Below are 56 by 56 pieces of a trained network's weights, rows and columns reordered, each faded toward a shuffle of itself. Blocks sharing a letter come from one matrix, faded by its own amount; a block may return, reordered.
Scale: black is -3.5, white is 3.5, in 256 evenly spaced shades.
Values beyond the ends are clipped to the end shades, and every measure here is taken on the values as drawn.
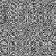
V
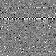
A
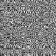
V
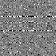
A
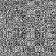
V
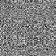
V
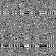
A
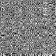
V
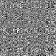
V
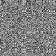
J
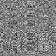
V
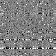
A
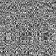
V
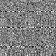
A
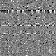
A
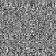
V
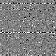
A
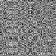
V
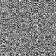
J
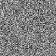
J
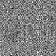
J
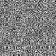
V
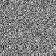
J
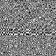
A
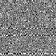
A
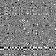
A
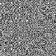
J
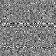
A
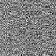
V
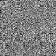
J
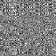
V
